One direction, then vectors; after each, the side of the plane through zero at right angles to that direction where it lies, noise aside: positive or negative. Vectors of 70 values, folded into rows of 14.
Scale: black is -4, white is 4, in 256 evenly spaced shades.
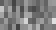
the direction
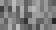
negative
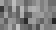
negative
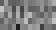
positive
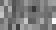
positive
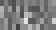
positive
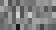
positive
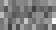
positive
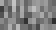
negative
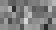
positive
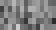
negative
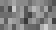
negative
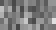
positive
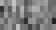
negative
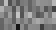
positive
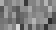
negative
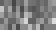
positive
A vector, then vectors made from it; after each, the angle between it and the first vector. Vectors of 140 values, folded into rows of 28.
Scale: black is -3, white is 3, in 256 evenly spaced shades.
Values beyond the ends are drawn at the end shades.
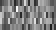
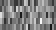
nearly parallel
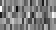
partly opposed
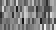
partly opposed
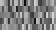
nearly opposite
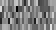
nearly opposite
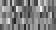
partly aligned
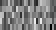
nearly parallel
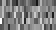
partly aligned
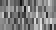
partly aligned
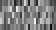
nearly parallel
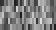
nearly parallel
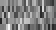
orthogonal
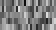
partly opposed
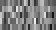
nearly parallel
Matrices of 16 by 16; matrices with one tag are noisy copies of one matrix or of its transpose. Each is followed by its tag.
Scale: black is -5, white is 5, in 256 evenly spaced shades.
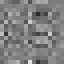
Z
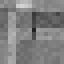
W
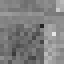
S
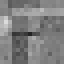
W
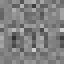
Z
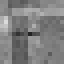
W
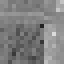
S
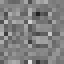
Z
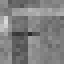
W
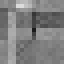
W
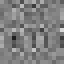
Z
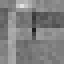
W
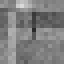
W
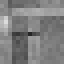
W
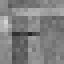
W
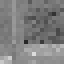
S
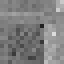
S
